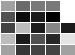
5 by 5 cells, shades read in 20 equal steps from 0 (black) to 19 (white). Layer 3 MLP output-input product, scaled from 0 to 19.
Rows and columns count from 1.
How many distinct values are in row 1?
4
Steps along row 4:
down up down up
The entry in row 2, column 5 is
19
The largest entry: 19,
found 2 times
